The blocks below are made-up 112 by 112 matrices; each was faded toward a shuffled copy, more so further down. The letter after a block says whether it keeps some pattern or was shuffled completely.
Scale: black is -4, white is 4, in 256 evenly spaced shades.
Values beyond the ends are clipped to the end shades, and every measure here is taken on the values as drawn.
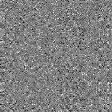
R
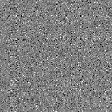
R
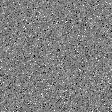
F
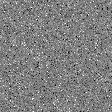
F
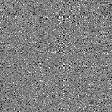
R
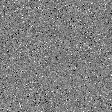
F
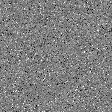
F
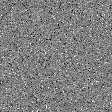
F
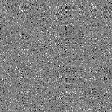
R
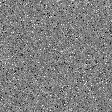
F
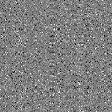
R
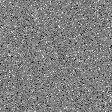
F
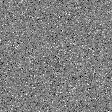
F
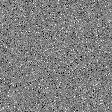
F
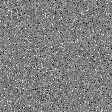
F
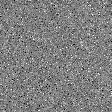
F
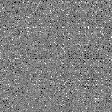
R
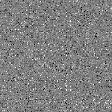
R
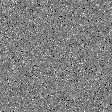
F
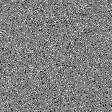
F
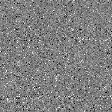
R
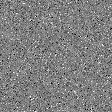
F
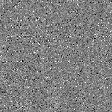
R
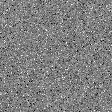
F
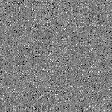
R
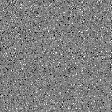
R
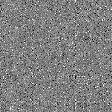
R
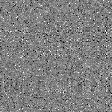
R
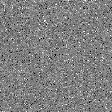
R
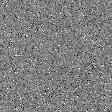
F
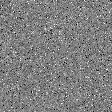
F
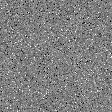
F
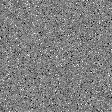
F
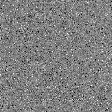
R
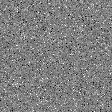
F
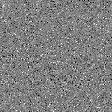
R
